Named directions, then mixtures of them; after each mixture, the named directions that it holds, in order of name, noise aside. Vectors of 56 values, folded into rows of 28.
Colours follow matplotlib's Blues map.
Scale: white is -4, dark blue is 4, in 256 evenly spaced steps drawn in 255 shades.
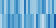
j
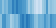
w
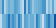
j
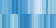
w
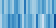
j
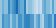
j, w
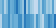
j, w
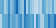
j, w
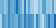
j, w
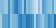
j, w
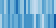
j, w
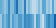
j, w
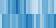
j, w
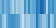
j, w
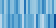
j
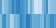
w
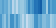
w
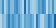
j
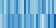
j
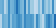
j, w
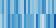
j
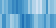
w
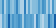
j
